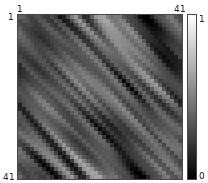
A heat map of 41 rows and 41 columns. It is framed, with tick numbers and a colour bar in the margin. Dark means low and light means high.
Odd rows or columns: none. Ninth with the highest average: top middle. Average level on the scale: 30%. Grain: diagonal, down to the right. Histogram: bell-shaped. Mirror symmetry: none.
